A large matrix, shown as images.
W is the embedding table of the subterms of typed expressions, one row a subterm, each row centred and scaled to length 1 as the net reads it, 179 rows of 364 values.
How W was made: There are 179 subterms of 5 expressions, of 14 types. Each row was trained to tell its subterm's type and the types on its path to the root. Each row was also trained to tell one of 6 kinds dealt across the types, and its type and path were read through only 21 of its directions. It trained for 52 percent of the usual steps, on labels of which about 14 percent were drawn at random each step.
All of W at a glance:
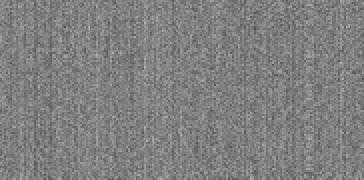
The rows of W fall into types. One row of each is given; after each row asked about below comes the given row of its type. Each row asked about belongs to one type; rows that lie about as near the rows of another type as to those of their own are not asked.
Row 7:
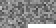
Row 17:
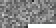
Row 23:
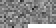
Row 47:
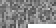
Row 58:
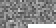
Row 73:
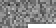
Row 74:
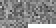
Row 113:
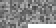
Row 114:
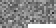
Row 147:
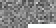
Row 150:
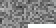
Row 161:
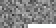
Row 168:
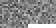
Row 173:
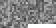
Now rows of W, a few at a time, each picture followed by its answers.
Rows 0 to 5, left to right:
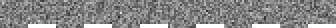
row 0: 147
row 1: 150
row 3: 113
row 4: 147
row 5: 47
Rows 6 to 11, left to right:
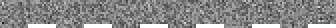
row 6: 7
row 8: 23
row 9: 168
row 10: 150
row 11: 147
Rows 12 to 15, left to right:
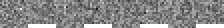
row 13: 147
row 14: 73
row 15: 74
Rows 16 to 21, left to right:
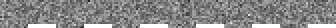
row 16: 23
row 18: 114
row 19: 114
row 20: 74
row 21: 173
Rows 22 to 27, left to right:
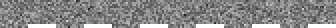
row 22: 58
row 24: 113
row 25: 150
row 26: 47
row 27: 74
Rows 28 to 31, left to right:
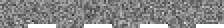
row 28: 23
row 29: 17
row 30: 173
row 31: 147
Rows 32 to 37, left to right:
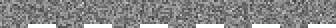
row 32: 47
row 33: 173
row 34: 47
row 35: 74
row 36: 7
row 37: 23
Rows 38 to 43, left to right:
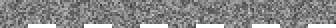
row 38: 114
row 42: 7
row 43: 74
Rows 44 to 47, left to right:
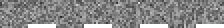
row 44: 73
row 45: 47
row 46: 168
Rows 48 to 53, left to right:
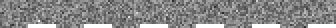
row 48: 173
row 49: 23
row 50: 161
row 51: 150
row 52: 150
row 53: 161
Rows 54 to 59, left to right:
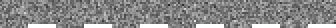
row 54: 17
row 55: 17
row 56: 17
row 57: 168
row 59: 114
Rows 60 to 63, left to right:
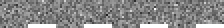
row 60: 168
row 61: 147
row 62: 74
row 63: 47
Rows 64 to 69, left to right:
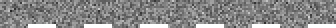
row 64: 114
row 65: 58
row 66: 173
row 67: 114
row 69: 7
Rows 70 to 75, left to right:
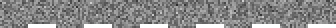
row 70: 147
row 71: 7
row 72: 113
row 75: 74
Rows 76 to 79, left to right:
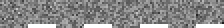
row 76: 58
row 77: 114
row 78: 17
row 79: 17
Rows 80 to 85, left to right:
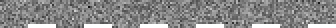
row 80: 161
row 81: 168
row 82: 7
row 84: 17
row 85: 147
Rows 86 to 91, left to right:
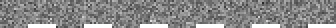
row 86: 58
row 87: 47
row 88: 23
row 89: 113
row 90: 7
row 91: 17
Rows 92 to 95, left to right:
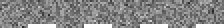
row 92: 113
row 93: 47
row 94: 147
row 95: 7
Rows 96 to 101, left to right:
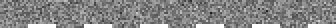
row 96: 150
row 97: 114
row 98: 17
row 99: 147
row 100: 58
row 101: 74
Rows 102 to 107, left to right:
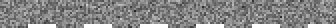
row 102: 17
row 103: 147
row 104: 173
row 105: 114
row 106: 150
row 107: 23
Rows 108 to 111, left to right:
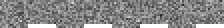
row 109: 173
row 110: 113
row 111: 73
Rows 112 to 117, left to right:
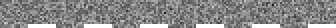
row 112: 73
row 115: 47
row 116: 161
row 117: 73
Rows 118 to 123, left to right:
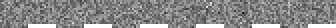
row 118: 113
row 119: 17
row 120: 7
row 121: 23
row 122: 23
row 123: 147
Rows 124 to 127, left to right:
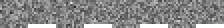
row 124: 161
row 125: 47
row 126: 74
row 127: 113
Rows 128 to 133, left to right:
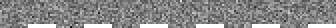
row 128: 73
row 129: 114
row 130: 73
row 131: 58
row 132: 73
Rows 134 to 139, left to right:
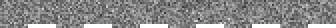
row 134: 58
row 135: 150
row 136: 168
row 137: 73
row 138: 47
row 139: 168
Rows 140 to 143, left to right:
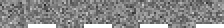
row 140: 7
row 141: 17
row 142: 168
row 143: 73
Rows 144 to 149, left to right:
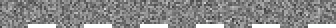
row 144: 73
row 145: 7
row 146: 147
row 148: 150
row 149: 58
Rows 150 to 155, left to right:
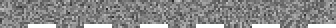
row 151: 150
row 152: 23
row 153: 173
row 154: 58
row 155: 113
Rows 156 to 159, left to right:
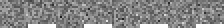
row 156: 168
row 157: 168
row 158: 173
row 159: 173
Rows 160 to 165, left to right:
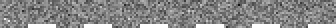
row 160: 17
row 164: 114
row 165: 58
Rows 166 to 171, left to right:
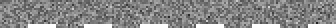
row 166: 73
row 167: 113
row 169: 147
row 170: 74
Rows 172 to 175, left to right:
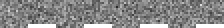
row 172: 114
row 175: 58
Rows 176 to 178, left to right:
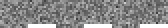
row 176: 7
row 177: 113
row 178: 7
